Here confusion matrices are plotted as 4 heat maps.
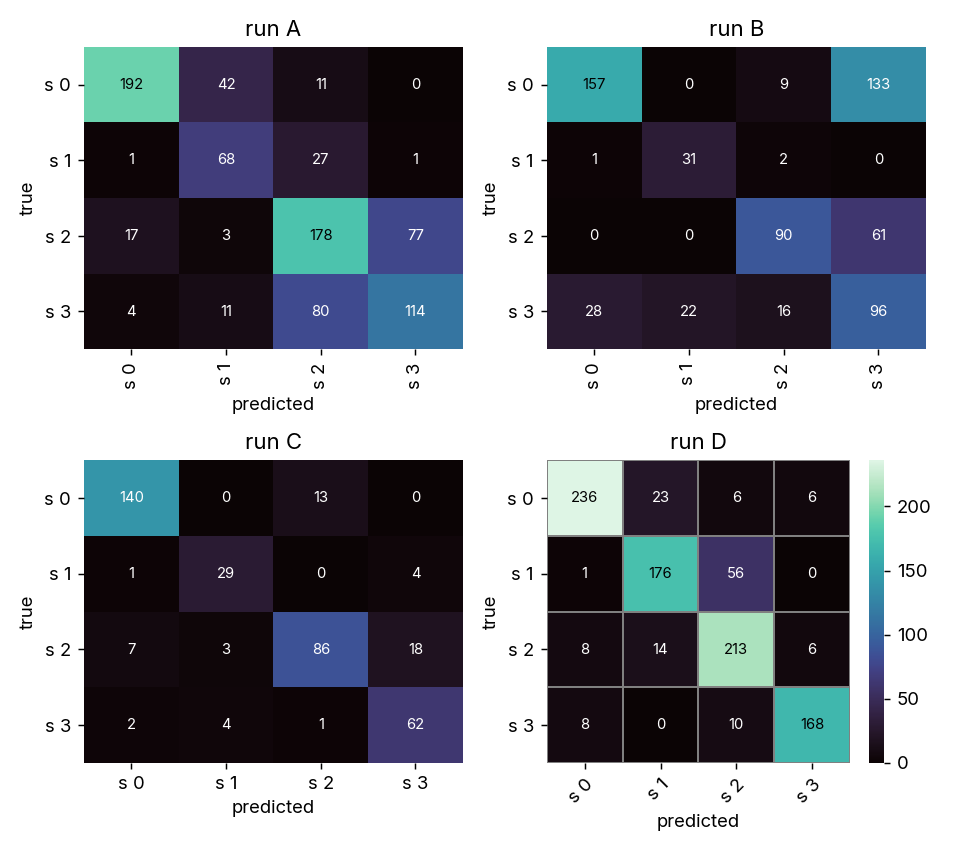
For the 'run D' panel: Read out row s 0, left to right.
236 23 6 6
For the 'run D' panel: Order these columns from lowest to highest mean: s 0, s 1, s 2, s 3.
s 3, s 1, s 0, s 2
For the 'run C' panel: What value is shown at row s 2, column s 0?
7
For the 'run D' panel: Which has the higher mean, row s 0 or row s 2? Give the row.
s 0
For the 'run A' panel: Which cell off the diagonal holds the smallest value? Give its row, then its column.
s 0, s 3
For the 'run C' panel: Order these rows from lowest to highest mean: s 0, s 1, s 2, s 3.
s 1, s 3, s 2, s 0
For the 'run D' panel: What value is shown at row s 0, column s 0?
236
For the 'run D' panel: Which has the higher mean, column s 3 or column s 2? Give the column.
s 2
